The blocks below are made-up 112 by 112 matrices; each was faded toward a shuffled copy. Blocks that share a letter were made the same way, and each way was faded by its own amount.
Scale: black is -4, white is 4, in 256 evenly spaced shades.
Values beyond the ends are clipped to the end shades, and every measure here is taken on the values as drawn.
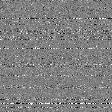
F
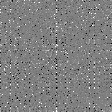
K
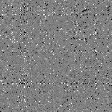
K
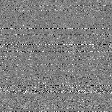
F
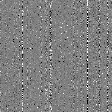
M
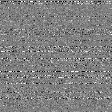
F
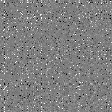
K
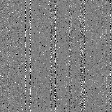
M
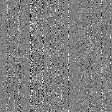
M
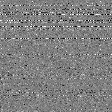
F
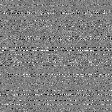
F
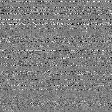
F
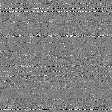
F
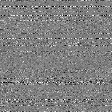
F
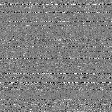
F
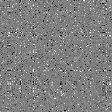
K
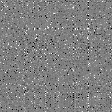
K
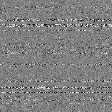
F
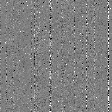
M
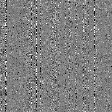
M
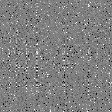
K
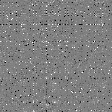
K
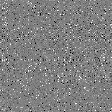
K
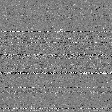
F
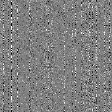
M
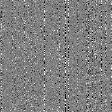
M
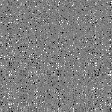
K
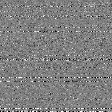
F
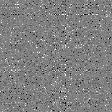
K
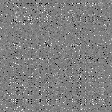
K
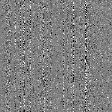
M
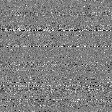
F
